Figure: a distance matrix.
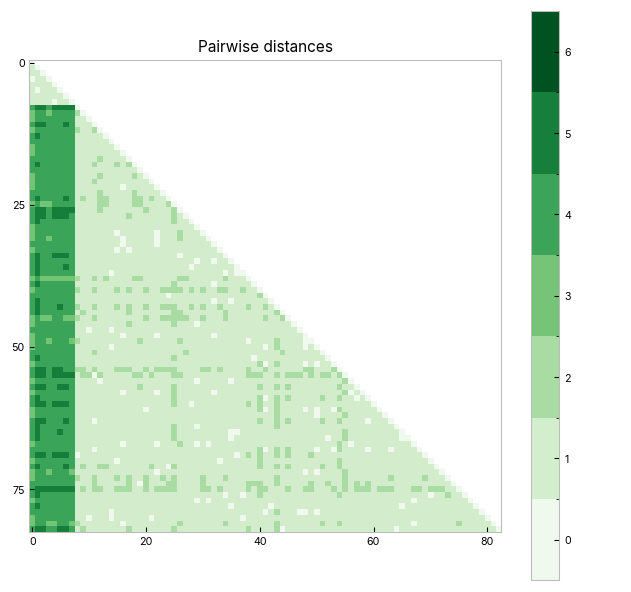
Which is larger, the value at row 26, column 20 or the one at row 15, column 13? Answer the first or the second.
the first
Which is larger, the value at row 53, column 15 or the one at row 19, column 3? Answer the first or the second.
the second
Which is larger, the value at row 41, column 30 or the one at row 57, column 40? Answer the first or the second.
the second
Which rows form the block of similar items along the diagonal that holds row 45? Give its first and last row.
8 to 82
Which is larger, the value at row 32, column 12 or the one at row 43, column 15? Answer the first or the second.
the second
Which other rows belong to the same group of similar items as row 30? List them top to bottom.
8, 9, 10, 11, 12, 13, 14, 15, 16, 17, 18, 19, 20, 21, 22, 23, 24, 25, 26, 27, 28, 29, 31, 32, 33, 34, 35, 36, 37, 38, 39, 40, 41, 42, 43, 44, 45, 46, 47, 48, 49, 50, 51, 52, 53, 54, 55, 56, 57, 58, 59, 60, 61, 62, 63, 64, 65, 66, 67, 68, 69, 70, 71, 72, 73, 74, 75, 76, 77, 78, 79, 80, 81, 82
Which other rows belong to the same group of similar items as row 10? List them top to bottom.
8, 9, 11, 12, 13, 14, 15, 16, 17, 18, 19, 20, 21, 22, 23, 24, 25, 26, 27, 28, 29, 30, 31, 32, 33, 34, 35, 36, 37, 38, 39, 40, 41, 42, 43, 44, 45, 46, 47, 48, 49, 50, 51, 52, 53, 54, 55, 56, 57, 58, 59, 60, 61, 62, 63, 64, 65, 66, 67, 68, 69, 70, 71, 72, 73, 74, 75, 76, 77, 78, 79, 80, 81, 82
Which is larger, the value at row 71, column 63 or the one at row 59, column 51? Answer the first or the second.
the second
